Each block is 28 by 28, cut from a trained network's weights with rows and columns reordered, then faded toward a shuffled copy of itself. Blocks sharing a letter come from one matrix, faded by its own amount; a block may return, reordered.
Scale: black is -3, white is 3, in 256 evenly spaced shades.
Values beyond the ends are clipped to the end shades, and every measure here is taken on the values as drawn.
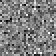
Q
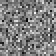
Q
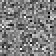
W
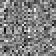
W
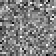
Q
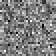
Q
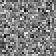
Q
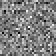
Q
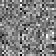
W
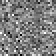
Q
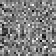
W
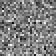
Q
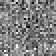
Q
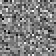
Q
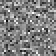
Q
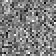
Q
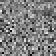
W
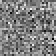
W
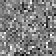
Q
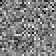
W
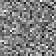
W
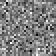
W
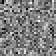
W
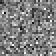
Q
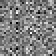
W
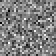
Q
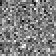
Q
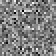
W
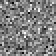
Q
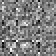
W
